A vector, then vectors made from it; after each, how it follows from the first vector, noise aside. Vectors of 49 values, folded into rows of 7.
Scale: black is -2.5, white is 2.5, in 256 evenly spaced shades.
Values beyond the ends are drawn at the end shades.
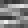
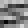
negated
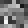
sign-scrambled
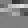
partly zeroed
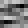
negated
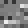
partly zeroed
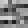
negated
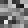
sign-scrambled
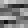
negated
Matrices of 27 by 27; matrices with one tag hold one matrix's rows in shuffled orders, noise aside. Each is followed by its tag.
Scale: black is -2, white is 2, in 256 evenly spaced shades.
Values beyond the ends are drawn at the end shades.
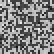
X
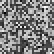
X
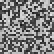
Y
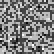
X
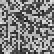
X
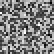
Y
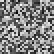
Y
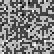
X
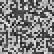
X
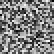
Y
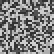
Y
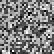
X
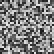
Y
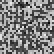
X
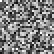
Y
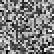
X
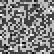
Y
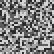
Y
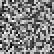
Y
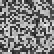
Y
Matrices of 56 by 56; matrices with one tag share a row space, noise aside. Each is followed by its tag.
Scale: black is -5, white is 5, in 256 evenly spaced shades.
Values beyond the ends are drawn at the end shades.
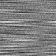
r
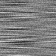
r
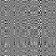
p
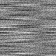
r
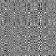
p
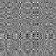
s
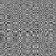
s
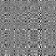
p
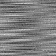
r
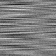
r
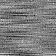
r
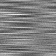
r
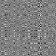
p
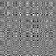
s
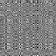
s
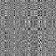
p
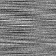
r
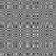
s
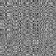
s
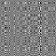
p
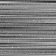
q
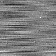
r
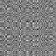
s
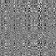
p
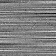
q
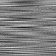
r
